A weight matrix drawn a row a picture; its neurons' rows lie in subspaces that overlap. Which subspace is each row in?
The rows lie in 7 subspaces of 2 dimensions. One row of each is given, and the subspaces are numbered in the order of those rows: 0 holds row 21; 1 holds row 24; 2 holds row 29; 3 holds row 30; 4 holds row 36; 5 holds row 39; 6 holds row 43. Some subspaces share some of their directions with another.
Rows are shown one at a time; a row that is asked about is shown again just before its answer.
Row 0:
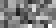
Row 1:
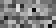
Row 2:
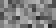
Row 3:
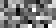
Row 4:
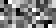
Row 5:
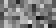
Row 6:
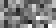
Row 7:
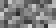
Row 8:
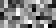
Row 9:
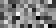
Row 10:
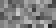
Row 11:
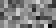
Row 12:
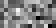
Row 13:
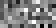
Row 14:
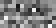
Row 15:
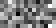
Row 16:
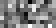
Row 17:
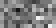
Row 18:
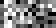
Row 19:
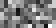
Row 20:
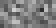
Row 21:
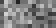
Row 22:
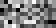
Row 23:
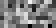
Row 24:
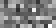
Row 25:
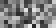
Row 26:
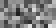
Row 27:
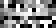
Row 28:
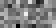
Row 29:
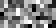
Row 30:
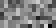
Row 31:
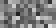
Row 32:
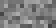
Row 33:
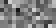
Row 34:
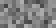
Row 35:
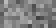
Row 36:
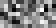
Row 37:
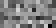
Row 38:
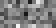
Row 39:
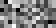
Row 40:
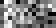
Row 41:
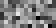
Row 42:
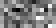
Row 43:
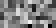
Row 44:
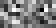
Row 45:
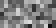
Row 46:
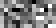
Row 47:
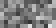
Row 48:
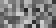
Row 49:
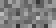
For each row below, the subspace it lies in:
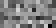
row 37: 1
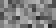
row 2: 2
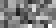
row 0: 6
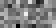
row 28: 6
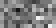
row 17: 4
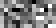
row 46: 4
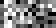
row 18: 0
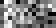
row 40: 0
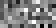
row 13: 3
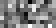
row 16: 6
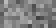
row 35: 0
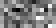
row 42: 4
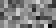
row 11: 3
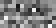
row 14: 1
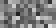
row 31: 2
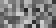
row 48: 3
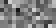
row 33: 5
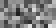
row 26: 3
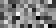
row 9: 2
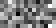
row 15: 0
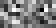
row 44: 4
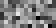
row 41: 2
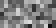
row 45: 2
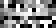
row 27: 1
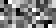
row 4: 5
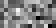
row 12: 4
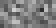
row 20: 4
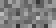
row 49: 6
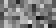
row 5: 0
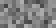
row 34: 2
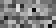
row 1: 1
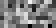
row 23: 6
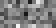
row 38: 6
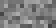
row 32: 5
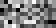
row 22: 5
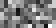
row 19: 5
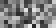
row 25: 3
